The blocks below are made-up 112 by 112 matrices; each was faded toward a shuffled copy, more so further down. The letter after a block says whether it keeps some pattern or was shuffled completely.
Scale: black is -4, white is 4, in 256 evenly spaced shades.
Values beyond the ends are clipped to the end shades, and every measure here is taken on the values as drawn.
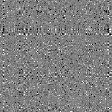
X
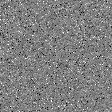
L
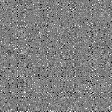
X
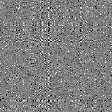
X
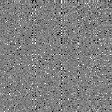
X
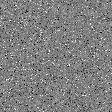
L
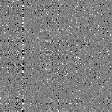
X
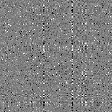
X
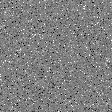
L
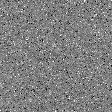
L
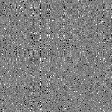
X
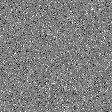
L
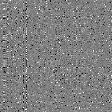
X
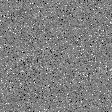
L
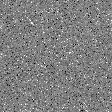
L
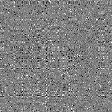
X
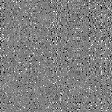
X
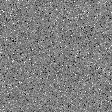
L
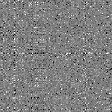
X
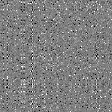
X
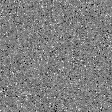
L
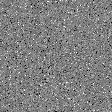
L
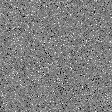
L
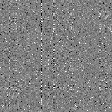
X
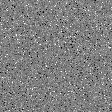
L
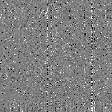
X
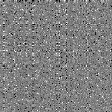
X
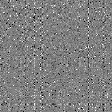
X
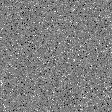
L
